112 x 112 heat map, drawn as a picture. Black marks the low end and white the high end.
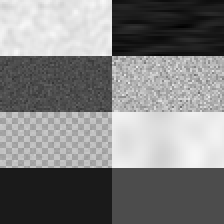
The table splits into 4 rows of 2 panels. Panel 1,1: very high, blotchy, faint in contrast. Panel 1,2: very low, streaked across, faint in contrast. Panel 2,1: low, fine-grained, faint in contrast. Panel 2,2: high, fine-grained. Panel 3,1: high, checkered. Panel 3,2: very high, smooth, faint in contrast. Panel 4,1: very low, flat. Panel 4,2: low, flat.
